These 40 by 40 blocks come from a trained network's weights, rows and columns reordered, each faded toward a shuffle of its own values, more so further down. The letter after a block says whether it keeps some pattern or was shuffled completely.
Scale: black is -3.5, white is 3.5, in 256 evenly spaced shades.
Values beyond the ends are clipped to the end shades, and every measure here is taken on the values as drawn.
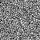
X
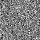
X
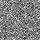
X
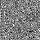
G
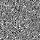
G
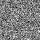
X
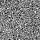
X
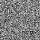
G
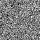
X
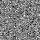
X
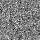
X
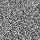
X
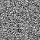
G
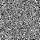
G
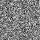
X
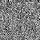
G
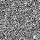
G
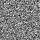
X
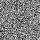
X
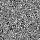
X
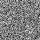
X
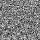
G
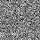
G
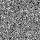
X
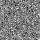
X
